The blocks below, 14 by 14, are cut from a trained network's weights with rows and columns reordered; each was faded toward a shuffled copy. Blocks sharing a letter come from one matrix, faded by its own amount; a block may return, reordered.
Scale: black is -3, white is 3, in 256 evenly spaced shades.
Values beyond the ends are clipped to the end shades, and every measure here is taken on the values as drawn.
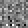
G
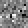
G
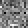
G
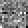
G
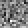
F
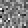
F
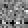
G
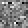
G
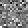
G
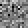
F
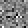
G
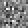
F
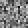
F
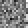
F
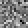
F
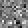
G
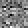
G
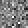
F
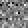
G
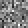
G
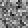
F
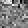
G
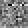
G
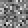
G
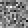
F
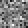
F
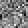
F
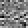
G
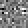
G
